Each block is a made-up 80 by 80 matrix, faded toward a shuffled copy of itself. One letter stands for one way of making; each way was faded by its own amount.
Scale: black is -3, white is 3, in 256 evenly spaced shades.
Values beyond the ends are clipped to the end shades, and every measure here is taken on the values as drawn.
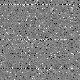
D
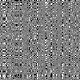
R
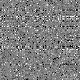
D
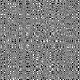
R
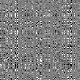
R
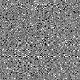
D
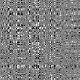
R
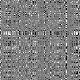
R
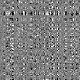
R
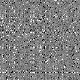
D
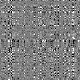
R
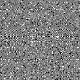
D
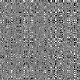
R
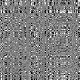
R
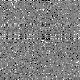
D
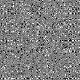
D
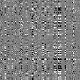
R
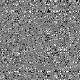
D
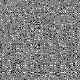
D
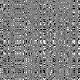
R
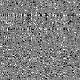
D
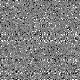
D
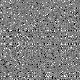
D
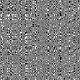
R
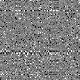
D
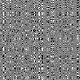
R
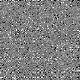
D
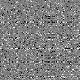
D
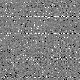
D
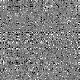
D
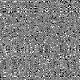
D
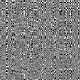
R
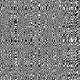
R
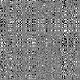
R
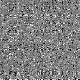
D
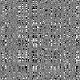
R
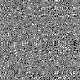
D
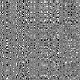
R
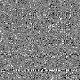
D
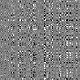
R
